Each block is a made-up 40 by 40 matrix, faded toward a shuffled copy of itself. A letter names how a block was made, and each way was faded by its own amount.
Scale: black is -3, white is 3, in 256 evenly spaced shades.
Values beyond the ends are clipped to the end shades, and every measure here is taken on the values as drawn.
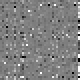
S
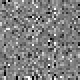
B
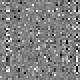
S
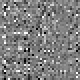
B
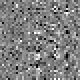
B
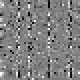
S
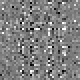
S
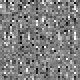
B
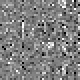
B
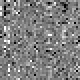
B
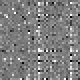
S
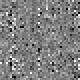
B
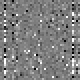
S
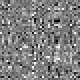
S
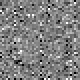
B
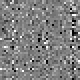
S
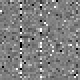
B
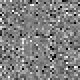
B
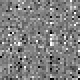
B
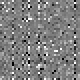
S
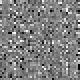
B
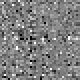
B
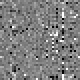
B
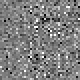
B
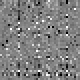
S
